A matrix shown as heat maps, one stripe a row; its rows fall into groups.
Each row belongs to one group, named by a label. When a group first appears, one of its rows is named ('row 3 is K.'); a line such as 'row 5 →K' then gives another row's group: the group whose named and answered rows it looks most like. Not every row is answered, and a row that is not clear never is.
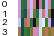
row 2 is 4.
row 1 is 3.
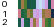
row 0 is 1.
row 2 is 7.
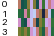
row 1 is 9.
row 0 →3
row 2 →3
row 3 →9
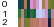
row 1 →1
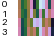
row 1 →3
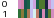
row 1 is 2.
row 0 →2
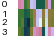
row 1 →1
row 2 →1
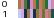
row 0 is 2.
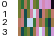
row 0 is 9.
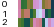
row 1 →4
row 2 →1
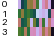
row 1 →1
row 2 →3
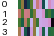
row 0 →1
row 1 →4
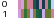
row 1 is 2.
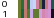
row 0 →9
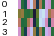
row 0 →3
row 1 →1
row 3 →3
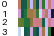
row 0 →3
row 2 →1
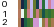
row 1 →7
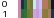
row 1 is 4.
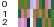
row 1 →7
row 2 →2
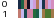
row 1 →7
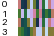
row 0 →3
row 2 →3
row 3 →1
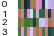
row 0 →1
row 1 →7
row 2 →1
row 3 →7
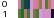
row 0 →2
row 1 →9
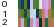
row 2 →2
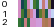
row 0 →3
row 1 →2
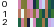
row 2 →2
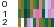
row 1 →1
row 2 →7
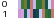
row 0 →2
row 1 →7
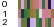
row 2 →2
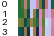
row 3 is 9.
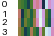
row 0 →1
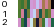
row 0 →9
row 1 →2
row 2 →3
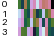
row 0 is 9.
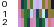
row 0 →4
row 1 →2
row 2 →2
